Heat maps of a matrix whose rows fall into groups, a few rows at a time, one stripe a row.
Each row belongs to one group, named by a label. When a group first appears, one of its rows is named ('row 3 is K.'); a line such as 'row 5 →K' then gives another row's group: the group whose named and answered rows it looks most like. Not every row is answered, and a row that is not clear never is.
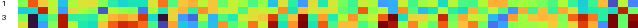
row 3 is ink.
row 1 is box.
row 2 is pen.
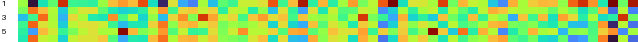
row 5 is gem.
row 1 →ink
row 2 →box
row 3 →pen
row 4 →box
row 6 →box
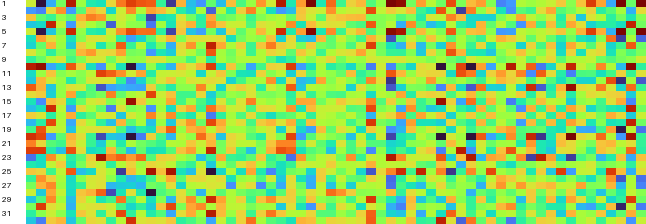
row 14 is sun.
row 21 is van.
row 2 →gem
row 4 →pen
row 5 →ink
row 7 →pen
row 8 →pen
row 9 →gem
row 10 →van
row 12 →box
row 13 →van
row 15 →gem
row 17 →sun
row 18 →pen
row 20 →van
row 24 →gem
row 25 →sun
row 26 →box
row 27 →box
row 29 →pen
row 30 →box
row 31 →pen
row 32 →gem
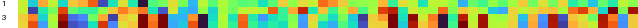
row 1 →pen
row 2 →ink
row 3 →sun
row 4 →sun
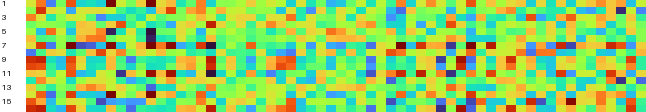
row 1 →sun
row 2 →box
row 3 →van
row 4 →pen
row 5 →pen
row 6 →pen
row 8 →gem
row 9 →van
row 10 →van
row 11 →sun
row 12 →box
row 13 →pen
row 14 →sun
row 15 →van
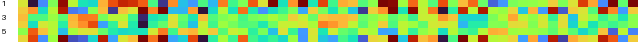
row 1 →ink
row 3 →pen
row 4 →pen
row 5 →box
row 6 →sun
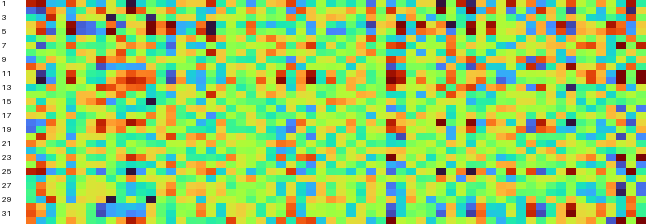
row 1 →van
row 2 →gem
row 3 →pen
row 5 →sun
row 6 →pen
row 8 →pen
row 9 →gem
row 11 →ink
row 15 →pen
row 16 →box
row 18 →gem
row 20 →box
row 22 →gem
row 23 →ink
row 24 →box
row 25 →van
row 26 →gem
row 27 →box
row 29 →pen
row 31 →van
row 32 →ink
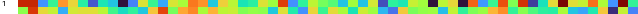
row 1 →van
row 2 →box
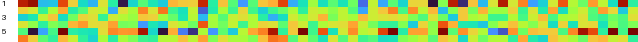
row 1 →van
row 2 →sun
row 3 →gem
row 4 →pen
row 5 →ink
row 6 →van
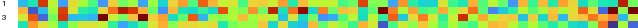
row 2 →ink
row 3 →sun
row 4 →box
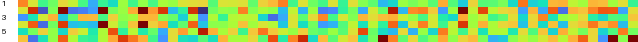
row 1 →van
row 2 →sun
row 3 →gem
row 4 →sun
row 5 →pen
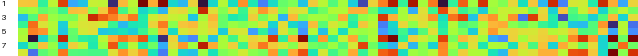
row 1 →sun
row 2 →pen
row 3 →gem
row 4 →box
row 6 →ink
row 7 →pen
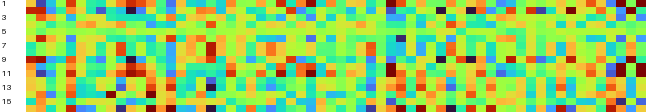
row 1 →ink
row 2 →van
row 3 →box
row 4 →pen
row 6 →box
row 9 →van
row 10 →ink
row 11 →ink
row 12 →sun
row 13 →sun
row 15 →box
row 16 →sun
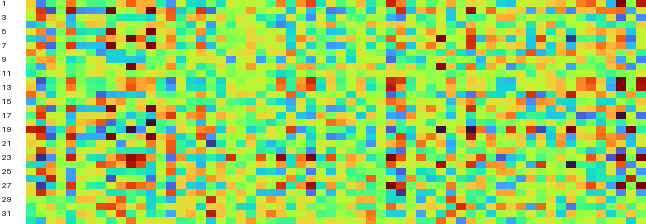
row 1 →ink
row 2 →sun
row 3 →box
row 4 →gem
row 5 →sun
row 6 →gem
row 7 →sun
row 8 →van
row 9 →box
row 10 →gem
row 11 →gem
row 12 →ink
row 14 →van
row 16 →sun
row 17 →box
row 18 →pen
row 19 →van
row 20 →sun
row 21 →sun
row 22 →box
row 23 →ink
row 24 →gem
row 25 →box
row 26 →pen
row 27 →ink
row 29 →pen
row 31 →pen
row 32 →gem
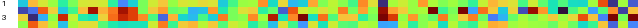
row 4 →box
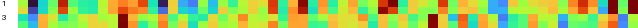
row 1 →ink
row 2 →ink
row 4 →gem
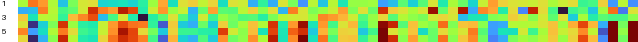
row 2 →gem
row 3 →pen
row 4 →ink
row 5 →ink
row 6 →ink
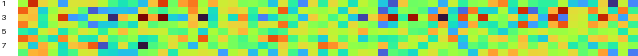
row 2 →van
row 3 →sun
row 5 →gem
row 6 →van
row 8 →box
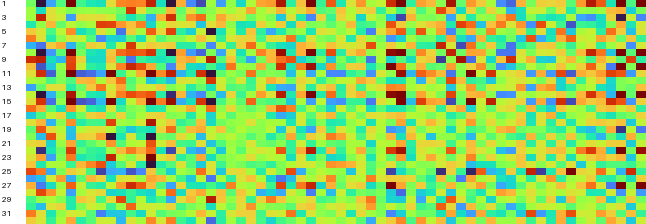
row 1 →ink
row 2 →gem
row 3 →box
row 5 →sun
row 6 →van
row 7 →gem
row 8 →ink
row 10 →ink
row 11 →sun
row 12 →pen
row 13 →gem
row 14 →ink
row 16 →van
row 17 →gem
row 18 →sun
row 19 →box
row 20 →pen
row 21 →sun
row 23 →sun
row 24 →pen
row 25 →van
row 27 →ink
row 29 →pen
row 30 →gem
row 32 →sun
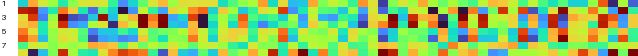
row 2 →van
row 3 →sun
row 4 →sun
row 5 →van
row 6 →van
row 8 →ink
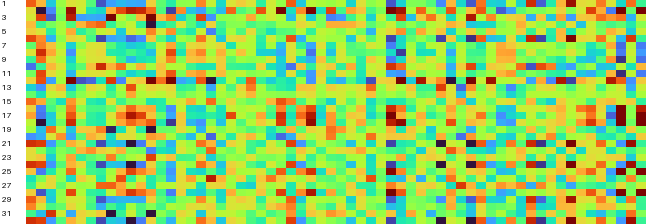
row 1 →van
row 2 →ink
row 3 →sun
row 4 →pen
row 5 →sun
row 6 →van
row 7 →box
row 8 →box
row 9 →box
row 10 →gem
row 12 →sun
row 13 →gem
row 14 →gem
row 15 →van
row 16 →ink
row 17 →ink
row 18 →ink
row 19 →pen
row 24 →van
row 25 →ink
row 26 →pen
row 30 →van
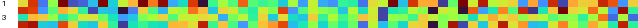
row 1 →sun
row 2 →van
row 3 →box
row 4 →van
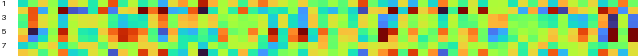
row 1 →pen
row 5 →ink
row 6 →ink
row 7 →gem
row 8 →sun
